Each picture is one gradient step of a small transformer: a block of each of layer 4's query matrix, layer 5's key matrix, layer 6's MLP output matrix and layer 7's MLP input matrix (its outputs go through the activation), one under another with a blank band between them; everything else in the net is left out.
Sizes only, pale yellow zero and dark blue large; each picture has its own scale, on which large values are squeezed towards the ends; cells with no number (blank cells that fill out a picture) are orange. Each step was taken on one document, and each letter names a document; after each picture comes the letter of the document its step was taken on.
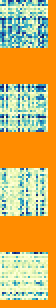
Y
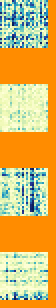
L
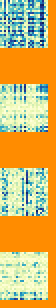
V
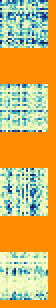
L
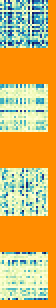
V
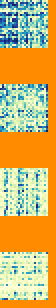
V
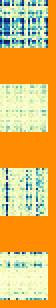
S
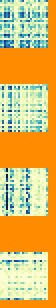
S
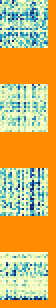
L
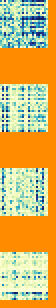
Y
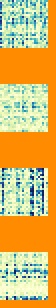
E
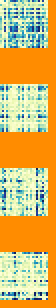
Y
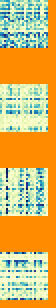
S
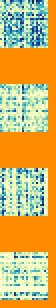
Y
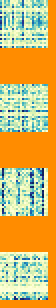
E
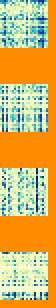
Y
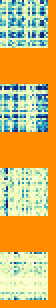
V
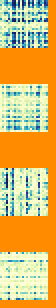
S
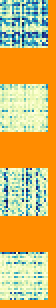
V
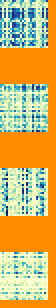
V
